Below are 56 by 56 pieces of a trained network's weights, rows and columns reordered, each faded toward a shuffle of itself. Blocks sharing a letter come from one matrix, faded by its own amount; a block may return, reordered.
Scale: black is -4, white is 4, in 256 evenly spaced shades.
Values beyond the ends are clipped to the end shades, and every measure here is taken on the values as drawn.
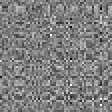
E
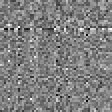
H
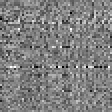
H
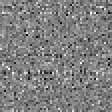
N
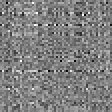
H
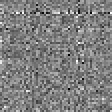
H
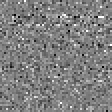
N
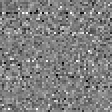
N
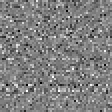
N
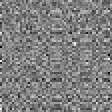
E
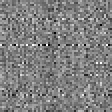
H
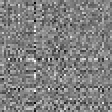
E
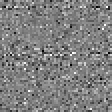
N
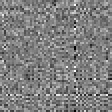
E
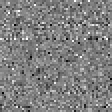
N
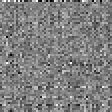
H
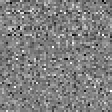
N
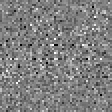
N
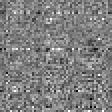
H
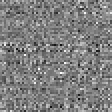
H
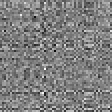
E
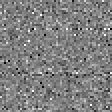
N
